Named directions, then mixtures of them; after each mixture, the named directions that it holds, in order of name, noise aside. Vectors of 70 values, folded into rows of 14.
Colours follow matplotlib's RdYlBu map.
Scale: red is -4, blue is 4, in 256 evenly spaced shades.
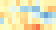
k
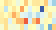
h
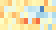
h, k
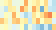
h, k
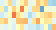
h, k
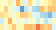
h, k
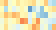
h, k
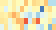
h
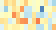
h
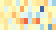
h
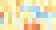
k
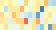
h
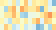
h, k
